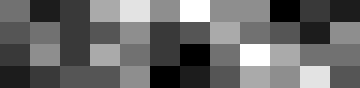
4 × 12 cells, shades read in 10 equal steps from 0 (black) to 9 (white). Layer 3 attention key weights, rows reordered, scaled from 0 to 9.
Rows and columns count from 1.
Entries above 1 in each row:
9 11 11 9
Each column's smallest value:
1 1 2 3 4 0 0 3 4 0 1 1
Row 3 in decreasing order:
9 6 6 5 4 4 4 4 2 2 2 0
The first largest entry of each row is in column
7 8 9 11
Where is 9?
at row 1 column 7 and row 3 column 9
